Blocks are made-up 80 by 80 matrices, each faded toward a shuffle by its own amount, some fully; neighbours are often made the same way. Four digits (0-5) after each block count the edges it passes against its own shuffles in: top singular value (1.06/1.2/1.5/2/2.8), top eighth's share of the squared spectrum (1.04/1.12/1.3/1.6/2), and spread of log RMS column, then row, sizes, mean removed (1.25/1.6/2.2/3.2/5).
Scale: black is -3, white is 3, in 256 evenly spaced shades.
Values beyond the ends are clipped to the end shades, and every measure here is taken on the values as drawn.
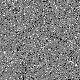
2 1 0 0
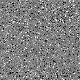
3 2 1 1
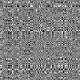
5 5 3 4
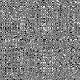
4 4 2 3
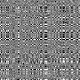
5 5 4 4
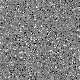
2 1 0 0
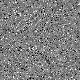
3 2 0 1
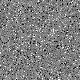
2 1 0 0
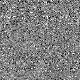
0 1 0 3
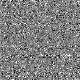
1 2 0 3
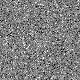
0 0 0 0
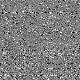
2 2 0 2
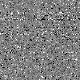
2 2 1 2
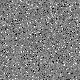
0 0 0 1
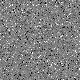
0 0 0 0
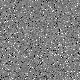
0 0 0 0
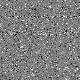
1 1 0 1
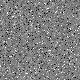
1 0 0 0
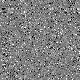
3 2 1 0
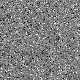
1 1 0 0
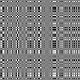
5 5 5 5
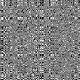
5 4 3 3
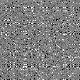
4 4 1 3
